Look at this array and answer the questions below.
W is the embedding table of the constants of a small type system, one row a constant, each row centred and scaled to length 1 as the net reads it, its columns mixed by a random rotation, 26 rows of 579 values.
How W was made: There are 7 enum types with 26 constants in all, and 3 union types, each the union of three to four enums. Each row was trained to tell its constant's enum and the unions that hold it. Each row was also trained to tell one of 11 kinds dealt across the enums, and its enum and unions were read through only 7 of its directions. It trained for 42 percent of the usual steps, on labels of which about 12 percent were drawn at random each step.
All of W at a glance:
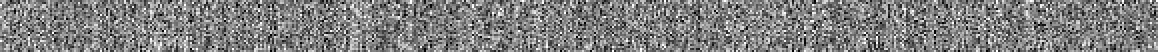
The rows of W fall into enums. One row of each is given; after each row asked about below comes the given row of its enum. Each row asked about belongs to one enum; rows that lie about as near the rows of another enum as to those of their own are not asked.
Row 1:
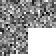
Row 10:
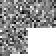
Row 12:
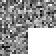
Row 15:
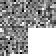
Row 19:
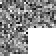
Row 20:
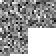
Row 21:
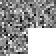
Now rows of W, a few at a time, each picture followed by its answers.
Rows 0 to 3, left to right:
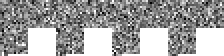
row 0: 1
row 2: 20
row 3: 20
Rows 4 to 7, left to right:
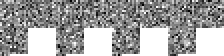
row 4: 15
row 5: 12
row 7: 12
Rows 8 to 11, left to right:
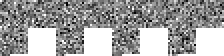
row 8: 20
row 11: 1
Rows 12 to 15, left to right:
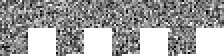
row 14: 1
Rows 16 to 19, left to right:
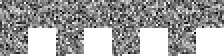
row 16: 19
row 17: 10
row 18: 21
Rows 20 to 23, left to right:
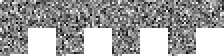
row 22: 21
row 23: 21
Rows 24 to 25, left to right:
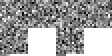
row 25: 10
